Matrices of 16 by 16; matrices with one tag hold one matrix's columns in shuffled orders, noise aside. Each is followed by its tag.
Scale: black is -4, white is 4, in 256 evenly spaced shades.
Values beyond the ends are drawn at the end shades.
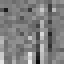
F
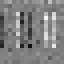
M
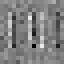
M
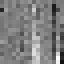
F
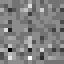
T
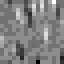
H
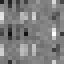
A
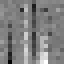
F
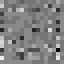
T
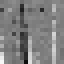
F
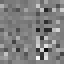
T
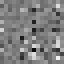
T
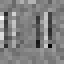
M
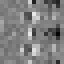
A
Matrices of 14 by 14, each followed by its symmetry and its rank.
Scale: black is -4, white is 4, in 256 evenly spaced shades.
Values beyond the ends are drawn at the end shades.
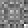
symmetric, rank two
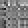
antisymmetric, rank two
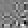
antisymmetric, rank two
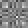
symmetric, rank two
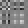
symmetric, rank one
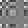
symmetric, rank one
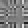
antisymmetric, rank two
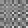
symmetric, rank two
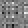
antisymmetric, rank two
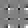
symmetric, rank one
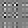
symmetric, rank one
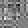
antisymmetric, rank two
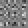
antisymmetric, rank two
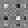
symmetric, rank two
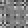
antisymmetric, rank two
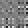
antisymmetric, rank two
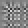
symmetric, rank two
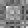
symmetric, rank two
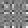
symmetric, rank two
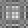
symmetric, rank one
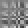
symmetric, rank two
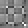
symmetric, rank two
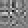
antisymmetric, rank two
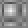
symmetric, rank one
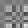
symmetric, rank one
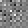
symmetric, rank two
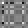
symmetric, rank one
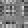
antisymmetric, rank two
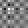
symmetric, rank one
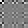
symmetric, rank one
